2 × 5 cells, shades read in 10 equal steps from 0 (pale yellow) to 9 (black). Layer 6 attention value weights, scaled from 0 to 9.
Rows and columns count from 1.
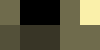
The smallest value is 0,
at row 1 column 5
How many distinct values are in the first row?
3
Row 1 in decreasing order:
9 9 5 5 0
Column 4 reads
5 5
